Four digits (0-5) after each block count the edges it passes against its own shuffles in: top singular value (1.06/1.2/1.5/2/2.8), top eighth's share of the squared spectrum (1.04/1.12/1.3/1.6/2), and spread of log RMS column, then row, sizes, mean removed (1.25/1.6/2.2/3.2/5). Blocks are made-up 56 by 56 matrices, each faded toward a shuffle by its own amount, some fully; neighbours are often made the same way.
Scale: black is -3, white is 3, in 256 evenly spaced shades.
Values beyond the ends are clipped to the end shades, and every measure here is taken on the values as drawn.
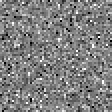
0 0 0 0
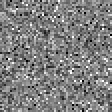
2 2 0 0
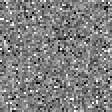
0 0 0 0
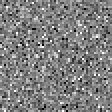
0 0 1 0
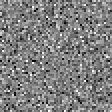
1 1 0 0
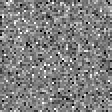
0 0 0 0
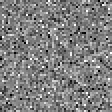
1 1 0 0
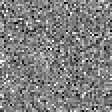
3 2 0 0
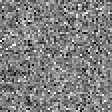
2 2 1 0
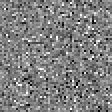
0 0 1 0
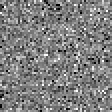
3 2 1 0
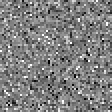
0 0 0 0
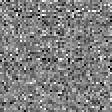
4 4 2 2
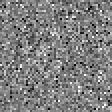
1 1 0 0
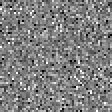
1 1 1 0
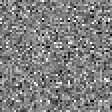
3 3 1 1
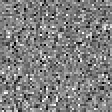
3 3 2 1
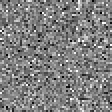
2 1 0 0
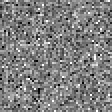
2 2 0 0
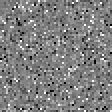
1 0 0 0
